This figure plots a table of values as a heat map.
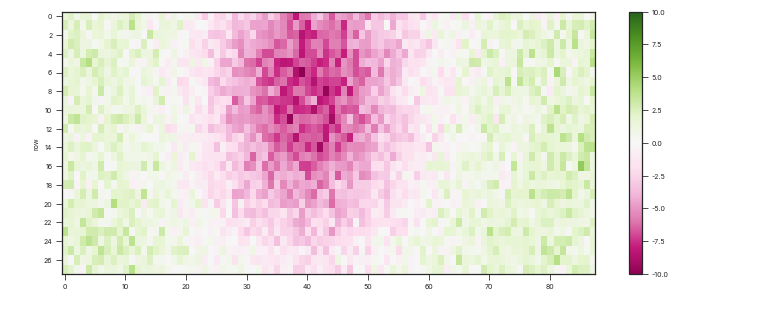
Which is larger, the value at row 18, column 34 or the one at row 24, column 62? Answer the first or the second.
the second
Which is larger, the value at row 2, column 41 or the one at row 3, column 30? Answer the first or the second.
the second
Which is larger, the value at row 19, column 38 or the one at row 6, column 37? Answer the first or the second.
the first
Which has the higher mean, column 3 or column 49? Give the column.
3
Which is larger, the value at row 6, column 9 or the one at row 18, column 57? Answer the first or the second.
the first
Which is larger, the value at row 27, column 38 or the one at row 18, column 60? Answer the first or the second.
the second
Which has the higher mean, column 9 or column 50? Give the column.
9
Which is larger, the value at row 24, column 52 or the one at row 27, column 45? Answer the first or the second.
the first
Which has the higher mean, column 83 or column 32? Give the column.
83
